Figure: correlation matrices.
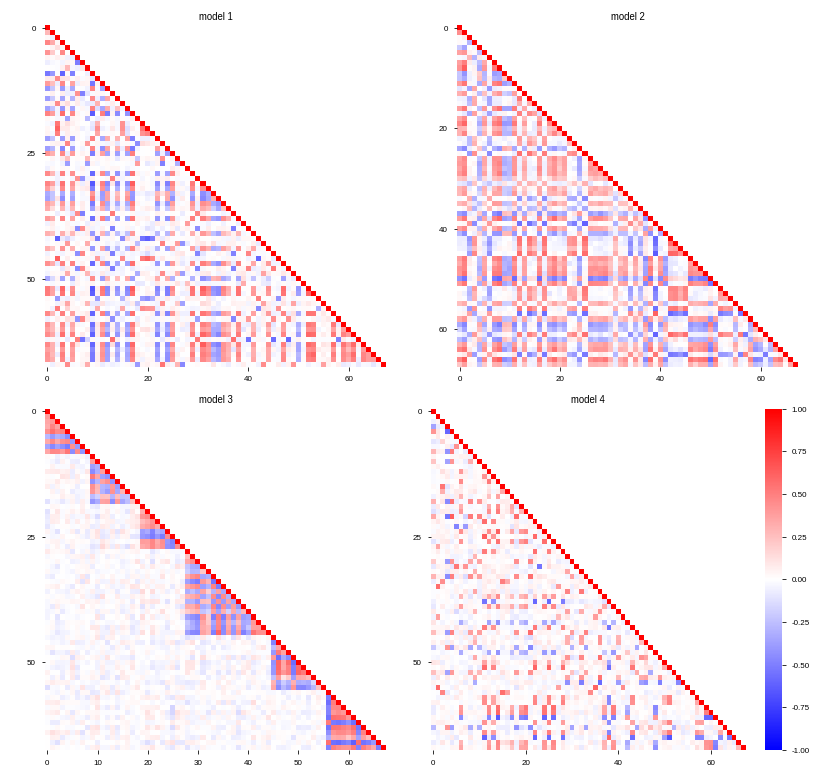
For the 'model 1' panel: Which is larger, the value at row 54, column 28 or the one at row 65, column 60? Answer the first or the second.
the second
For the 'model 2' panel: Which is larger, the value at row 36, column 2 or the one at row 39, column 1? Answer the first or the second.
the first
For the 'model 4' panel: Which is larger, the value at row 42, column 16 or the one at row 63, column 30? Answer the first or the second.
the first
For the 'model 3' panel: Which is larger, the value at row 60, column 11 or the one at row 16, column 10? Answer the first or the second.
the second
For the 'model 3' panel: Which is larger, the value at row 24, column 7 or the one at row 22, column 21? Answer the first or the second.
the second
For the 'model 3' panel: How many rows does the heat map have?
68
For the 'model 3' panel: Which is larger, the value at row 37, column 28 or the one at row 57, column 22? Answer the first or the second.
the first
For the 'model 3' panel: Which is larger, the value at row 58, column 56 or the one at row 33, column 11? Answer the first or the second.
the second
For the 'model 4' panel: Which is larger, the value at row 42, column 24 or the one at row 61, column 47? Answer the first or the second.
the second
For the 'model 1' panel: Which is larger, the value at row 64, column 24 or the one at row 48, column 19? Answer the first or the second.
the second
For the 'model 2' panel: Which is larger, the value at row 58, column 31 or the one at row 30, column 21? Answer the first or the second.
the second
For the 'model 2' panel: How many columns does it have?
68
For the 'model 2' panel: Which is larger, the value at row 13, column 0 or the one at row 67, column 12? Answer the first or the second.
the first
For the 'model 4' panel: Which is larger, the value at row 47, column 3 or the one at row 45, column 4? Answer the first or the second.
the first
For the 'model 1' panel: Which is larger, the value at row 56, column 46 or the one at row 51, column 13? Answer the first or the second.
the first
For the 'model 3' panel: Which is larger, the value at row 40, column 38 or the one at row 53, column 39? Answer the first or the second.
the second
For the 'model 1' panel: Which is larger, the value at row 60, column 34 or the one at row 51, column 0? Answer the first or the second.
the second
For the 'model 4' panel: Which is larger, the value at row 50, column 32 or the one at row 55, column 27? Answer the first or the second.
the second
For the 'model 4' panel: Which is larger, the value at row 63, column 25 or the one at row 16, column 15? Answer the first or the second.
the second
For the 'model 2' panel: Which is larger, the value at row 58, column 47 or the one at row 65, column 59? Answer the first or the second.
the first
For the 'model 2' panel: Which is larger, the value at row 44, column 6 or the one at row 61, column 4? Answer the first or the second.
the second
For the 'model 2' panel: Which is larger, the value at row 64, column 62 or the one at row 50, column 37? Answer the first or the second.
the second
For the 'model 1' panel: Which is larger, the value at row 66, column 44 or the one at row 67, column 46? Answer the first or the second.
the first
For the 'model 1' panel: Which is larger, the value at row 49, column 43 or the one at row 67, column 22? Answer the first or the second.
the first
